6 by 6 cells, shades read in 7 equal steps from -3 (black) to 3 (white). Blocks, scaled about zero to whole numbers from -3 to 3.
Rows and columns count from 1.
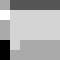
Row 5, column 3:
1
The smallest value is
-3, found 2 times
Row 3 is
1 2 2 2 2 2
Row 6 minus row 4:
-4 -1 -1 -1 -1 -1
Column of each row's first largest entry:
1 1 2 2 2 2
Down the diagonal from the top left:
1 2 2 2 1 1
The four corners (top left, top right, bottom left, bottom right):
1 -1 -3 1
